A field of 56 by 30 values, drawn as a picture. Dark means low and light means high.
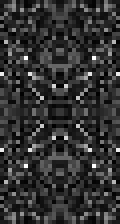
Stripes: none. Slope: none. Histogram: skewed, a long tail of high values. Mirror symmetry: left to right and top to bottom. Grain: fine. Seam: none. Average level on the scale: 20%.
